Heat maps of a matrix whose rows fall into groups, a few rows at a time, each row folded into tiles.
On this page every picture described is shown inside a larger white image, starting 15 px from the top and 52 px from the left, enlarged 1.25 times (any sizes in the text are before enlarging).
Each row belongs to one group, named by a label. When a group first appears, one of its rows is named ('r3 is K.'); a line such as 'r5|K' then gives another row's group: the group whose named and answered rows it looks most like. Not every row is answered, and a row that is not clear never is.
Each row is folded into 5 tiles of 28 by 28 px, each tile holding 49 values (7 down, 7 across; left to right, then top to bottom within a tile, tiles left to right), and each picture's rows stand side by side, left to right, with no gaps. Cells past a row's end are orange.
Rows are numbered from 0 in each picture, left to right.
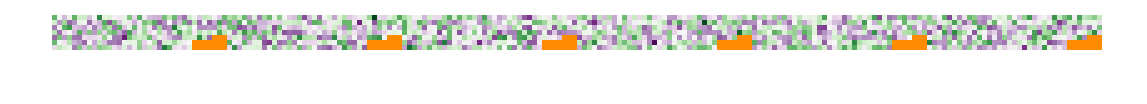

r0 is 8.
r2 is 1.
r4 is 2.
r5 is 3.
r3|2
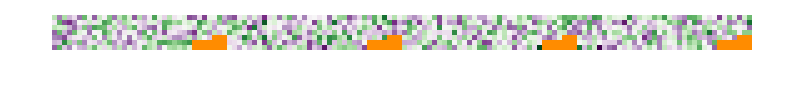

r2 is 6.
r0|2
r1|1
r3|8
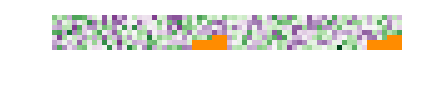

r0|1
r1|2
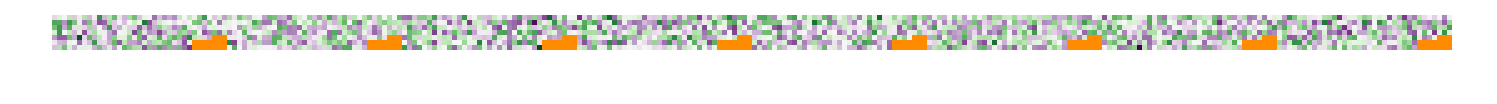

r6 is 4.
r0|1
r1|3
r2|6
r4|3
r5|4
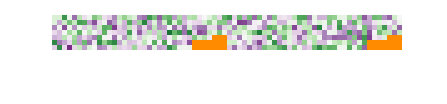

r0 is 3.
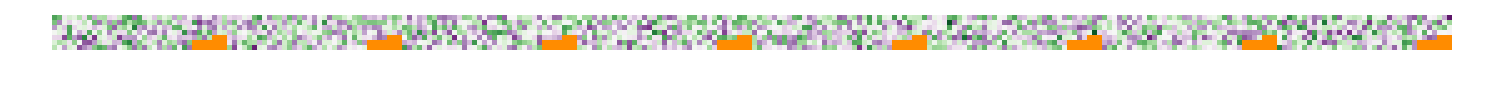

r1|6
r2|6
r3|3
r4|3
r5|4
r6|2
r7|4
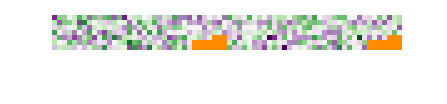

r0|4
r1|8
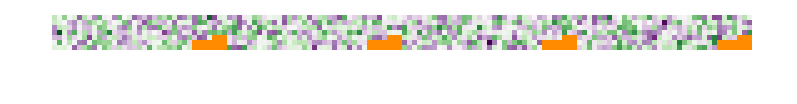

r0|2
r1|6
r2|6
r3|2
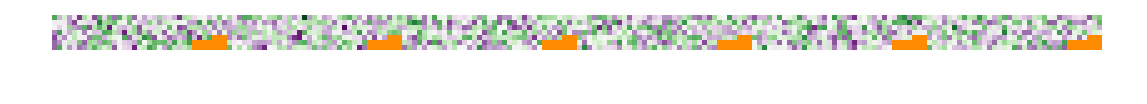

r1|8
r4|1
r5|8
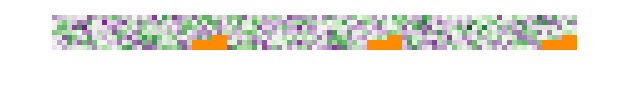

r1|3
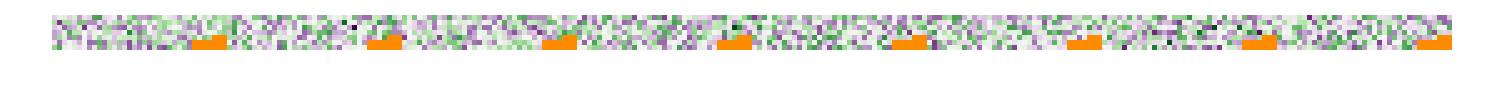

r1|6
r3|6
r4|4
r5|6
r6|4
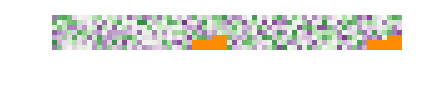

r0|3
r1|6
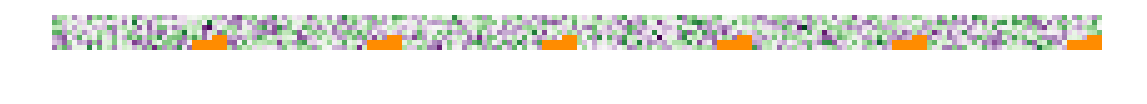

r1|6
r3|3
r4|6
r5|8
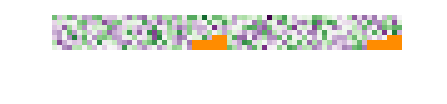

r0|3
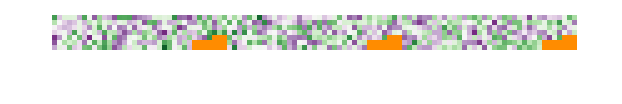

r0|2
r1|1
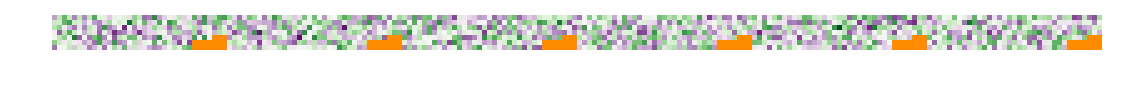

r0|3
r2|1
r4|8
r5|4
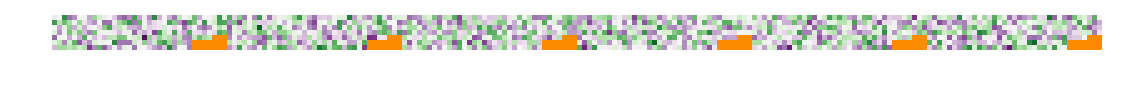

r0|3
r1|2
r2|6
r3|6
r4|8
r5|2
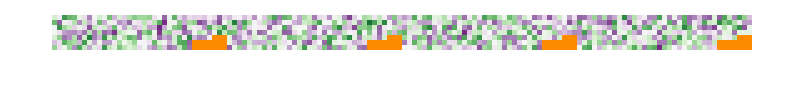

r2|4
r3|1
